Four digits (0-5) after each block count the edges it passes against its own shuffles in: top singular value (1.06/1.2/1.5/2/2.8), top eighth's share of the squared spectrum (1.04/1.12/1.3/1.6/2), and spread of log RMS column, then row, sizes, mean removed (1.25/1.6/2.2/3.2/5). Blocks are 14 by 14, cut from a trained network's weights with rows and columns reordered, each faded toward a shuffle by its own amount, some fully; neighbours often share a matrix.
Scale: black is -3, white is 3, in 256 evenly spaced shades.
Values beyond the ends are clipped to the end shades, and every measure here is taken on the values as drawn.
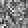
0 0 1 0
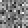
1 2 1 0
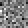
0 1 0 0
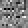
2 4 1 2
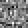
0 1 0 0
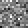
0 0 0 0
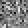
1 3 0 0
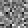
2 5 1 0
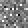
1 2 0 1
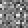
2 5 1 2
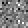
1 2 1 0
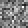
1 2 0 0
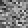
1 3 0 0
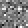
1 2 0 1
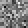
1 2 0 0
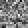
0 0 0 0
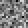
1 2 0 0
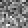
0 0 0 0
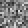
0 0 0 1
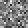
0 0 1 0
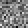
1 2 0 0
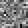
0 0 1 0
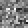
1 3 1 2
